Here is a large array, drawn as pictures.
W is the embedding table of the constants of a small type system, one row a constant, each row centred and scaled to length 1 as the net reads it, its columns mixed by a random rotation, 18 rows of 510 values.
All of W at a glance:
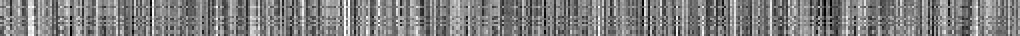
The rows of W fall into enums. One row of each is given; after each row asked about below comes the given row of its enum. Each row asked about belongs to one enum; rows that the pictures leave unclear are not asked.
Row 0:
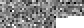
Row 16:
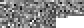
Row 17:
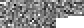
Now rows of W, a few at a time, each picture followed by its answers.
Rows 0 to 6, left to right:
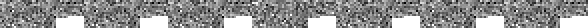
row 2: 0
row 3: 17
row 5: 0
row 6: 0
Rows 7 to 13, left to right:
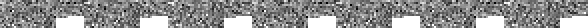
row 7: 0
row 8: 16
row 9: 17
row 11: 16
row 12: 0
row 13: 17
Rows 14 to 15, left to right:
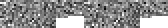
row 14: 17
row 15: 16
